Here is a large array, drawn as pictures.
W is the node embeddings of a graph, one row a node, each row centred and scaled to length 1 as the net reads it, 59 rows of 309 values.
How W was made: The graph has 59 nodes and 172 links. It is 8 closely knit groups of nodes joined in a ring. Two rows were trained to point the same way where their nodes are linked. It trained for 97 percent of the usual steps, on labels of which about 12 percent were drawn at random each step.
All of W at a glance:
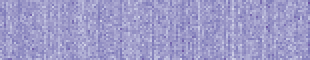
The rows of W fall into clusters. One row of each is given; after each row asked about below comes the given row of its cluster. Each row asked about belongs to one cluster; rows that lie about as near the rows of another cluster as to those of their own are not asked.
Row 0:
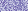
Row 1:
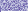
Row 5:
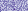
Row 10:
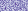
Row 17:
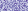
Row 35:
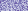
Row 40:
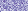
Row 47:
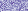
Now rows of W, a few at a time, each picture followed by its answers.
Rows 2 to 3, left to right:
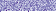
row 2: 5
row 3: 0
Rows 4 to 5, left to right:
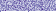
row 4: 5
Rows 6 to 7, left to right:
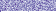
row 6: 10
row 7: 47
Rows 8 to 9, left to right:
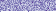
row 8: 35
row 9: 5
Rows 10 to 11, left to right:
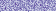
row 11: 5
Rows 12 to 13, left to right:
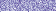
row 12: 35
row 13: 1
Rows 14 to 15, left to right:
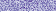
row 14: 10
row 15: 35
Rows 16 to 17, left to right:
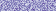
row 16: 17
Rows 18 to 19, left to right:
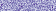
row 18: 17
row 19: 47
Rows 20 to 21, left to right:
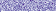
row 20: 0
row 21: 10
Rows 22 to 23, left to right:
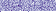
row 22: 0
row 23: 5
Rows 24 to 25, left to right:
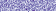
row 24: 47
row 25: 40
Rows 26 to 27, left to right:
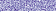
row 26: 10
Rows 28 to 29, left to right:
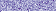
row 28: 5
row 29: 47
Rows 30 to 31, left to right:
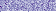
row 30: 10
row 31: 1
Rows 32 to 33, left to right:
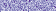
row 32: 1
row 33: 1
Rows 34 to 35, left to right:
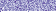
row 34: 0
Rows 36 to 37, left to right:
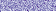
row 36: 1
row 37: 17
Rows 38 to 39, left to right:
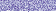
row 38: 10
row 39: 35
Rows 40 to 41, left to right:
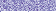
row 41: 40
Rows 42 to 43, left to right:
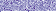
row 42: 47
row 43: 5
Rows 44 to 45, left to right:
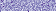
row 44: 1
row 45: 1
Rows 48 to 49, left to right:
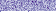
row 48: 5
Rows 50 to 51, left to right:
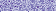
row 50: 47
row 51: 40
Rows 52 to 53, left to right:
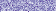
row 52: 1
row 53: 40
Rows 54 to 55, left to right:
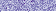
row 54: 0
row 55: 40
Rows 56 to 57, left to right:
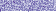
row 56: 47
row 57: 47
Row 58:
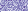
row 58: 0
